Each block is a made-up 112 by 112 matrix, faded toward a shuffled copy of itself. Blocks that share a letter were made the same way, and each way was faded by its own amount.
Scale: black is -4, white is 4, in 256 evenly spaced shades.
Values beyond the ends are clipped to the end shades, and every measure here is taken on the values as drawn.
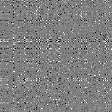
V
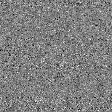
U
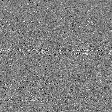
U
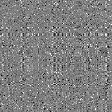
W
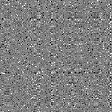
W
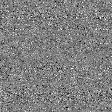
U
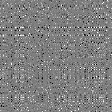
V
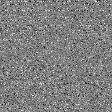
U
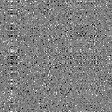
W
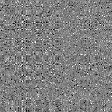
W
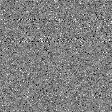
U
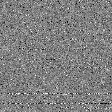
U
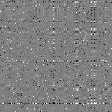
V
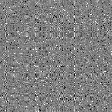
W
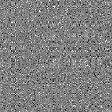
W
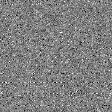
U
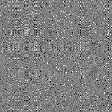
W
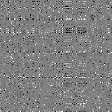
V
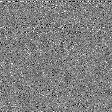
U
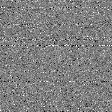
U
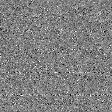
U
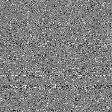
U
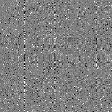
W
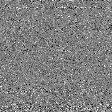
U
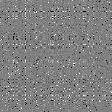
V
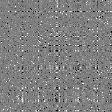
V
